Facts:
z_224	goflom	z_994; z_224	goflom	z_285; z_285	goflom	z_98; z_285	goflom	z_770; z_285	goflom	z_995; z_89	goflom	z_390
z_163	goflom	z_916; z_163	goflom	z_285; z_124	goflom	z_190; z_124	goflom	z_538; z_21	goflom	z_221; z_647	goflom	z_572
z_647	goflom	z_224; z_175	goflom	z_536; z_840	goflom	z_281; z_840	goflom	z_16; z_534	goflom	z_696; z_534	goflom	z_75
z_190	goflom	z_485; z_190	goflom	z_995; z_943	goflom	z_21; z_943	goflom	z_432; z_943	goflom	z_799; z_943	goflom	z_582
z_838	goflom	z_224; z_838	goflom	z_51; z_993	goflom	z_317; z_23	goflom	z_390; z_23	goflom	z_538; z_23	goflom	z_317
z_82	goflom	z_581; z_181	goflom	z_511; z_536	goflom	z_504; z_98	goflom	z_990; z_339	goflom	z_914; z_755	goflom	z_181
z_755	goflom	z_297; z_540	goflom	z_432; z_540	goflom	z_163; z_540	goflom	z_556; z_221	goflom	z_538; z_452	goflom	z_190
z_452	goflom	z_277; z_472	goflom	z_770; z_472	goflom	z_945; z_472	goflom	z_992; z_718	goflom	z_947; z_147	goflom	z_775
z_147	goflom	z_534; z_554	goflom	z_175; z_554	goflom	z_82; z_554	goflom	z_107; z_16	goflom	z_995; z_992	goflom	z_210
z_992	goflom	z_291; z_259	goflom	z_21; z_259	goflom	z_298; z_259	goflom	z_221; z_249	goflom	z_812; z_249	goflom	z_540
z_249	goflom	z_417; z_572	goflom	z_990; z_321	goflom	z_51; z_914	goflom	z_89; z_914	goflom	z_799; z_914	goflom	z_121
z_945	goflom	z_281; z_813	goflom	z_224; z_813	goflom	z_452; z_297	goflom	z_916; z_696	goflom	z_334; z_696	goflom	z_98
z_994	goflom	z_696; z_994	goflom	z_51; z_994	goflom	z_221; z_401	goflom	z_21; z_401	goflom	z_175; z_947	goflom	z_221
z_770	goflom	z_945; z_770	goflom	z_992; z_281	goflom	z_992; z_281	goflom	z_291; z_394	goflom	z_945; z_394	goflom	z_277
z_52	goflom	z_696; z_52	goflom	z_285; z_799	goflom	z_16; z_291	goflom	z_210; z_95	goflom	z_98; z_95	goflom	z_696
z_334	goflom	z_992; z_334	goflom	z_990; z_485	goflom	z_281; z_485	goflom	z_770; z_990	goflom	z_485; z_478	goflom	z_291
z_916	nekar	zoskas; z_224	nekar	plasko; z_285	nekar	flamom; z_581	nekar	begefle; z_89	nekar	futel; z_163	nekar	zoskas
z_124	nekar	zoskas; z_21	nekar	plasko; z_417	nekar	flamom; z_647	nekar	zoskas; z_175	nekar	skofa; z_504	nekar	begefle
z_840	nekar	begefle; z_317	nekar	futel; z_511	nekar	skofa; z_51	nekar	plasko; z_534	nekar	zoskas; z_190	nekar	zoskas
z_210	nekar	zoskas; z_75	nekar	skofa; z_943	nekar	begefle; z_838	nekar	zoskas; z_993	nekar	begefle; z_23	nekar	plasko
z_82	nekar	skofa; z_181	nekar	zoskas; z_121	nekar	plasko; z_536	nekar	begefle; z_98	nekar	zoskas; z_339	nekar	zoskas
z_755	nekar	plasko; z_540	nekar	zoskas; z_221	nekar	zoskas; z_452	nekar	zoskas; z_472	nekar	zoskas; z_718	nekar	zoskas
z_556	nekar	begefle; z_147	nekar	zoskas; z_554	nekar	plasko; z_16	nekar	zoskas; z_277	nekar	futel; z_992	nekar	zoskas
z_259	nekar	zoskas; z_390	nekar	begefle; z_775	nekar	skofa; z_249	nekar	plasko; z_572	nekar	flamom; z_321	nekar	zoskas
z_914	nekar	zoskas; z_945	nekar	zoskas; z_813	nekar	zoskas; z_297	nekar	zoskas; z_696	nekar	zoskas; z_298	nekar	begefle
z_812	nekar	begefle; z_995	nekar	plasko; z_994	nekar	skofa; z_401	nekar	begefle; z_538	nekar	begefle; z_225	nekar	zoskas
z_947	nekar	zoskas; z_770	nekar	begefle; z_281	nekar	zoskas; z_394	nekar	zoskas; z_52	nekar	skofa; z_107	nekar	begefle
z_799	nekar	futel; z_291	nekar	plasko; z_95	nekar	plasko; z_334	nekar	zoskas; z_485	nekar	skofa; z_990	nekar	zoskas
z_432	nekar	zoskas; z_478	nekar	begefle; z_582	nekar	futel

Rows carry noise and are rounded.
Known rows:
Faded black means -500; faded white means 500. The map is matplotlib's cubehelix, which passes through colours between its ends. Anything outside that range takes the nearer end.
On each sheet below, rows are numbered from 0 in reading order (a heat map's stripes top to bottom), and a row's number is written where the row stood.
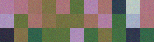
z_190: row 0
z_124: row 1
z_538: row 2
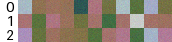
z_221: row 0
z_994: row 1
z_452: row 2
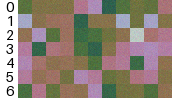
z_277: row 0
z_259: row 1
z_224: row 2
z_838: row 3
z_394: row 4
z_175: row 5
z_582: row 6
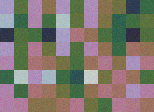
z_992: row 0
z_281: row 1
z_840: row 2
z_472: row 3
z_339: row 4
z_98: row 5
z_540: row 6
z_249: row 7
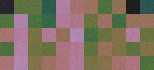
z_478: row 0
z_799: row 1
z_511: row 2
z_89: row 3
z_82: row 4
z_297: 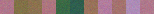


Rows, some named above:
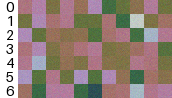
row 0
z_511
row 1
z_95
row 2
z_452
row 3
z_82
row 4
z_554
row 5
z_472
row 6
z_534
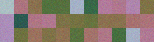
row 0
z_21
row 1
z_210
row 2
z_452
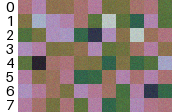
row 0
z_82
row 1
z_990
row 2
z_696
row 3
z_23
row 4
z_417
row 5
z_321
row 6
z_291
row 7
z_51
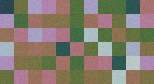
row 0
z_572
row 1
z_914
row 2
z_334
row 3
z_221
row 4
z_16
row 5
z_52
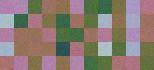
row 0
z_995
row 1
z_947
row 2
z_181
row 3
z_221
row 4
z_75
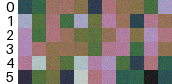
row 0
z_285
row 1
z_945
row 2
z_718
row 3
z_394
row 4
z_485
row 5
z_770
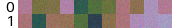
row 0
z_916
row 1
z_163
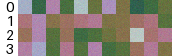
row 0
z_281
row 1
z_82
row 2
z_224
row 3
z_121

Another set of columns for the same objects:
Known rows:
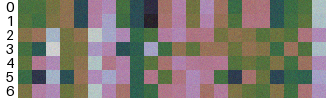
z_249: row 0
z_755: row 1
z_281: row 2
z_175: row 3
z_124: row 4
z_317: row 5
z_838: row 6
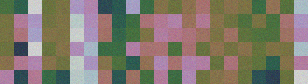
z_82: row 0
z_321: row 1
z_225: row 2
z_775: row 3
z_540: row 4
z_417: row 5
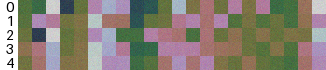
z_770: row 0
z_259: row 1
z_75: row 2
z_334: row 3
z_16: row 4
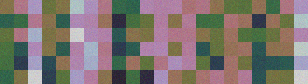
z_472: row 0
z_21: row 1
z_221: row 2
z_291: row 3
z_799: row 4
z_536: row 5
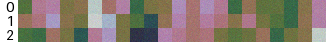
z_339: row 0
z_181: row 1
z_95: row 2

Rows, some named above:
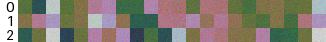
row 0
z_994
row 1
z_147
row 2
z_993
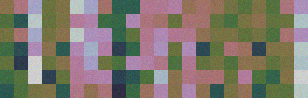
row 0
z_534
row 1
z_994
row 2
z_190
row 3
z_995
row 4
z_485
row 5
z_840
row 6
z_23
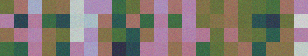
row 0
z_16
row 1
z_417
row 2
z_540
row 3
z_224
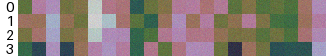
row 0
z_718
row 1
z_916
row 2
z_190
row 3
z_89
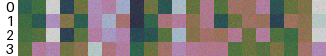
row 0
z_538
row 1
z_51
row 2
z_478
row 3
z_124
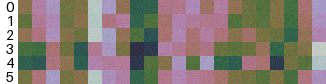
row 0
z_147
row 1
z_124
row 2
z_163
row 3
z_95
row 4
z_121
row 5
z_452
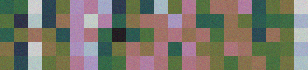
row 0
z_538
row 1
z_277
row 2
z_554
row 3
z_511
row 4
z_52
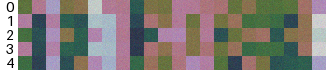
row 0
z_947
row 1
z_285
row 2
z_291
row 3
z_572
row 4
z_799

